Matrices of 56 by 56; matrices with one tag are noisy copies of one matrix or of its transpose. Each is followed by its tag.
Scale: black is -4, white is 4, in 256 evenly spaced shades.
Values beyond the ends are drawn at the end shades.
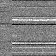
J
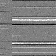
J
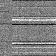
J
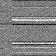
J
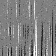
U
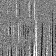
U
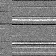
J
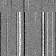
J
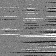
U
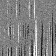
U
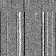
J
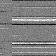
J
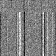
J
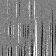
U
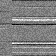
J
